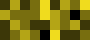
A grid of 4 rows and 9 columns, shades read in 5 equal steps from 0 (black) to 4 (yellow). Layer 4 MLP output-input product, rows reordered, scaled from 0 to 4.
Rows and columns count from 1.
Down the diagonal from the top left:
1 2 2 2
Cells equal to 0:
2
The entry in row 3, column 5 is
1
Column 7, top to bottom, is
3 2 2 1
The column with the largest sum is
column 6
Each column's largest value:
3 3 3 2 4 4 3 3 4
